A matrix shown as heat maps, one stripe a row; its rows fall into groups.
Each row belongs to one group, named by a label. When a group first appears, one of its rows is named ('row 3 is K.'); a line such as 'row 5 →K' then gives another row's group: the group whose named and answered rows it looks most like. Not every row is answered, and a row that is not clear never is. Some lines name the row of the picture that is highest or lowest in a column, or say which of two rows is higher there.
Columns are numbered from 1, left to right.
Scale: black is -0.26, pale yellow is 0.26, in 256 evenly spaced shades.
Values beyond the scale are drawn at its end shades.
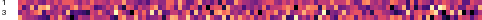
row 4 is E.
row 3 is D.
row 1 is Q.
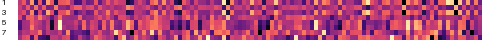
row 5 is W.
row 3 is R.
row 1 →R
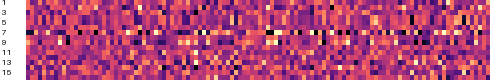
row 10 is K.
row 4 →R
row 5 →R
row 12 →E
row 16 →E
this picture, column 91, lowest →7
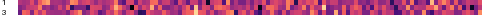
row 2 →D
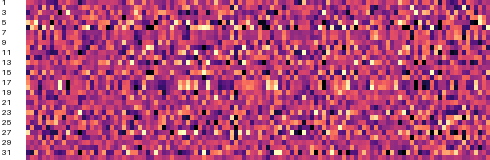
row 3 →W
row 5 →Q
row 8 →R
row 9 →D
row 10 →K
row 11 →E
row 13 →Q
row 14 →D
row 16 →K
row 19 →Q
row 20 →E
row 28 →R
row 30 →D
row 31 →D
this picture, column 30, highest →27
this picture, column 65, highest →24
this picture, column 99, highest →5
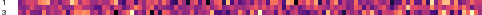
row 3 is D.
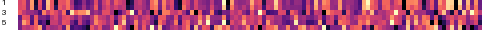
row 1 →R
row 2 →R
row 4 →E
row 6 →D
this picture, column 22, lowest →6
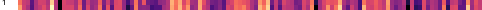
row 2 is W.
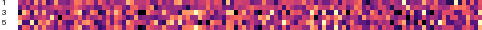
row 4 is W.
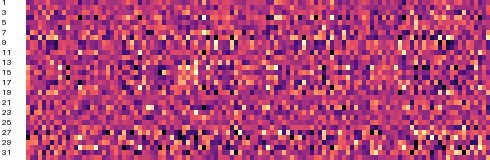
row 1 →D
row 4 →D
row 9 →E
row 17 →E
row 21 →R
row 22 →K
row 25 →R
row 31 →R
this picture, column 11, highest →6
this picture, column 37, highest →28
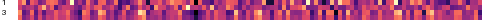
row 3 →K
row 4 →K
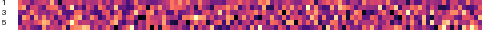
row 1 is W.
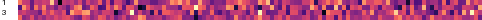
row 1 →W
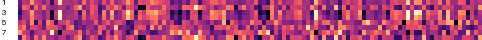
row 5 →R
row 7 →W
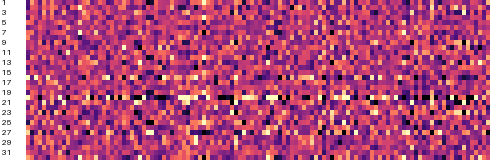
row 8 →E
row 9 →R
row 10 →D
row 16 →Q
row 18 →W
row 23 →R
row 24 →D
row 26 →W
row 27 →K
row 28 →Q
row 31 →W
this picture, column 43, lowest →14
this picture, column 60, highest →27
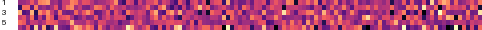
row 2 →E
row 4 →R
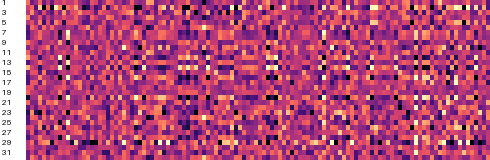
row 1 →K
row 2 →R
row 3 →Q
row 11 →K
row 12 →W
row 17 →E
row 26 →R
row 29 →D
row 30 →E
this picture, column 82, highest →29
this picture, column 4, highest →2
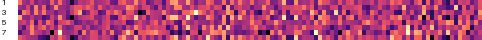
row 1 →E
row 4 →E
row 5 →R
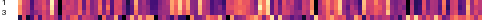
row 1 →W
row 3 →W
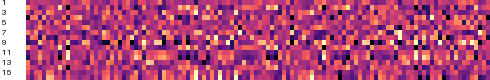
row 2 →W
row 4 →E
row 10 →W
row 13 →K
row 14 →W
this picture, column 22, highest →12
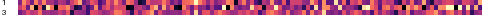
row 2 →R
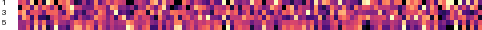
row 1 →R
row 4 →E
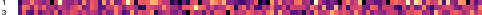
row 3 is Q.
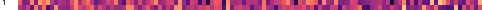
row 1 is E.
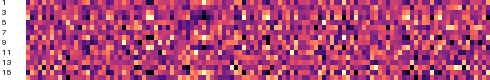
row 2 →R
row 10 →K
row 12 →W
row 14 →R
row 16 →W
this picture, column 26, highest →6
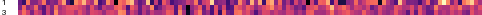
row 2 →Q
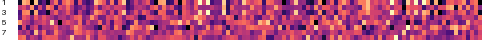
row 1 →E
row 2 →R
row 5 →W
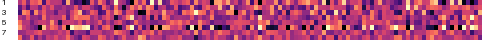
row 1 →D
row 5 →W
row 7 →D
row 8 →K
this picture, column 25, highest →1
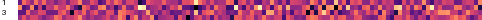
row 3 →D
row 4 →Q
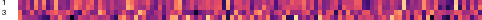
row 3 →K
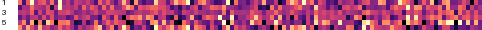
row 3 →R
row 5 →R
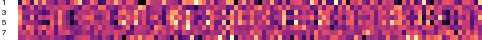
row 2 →K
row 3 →E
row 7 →R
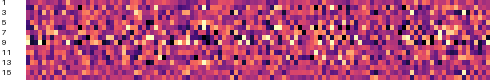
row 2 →D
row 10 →D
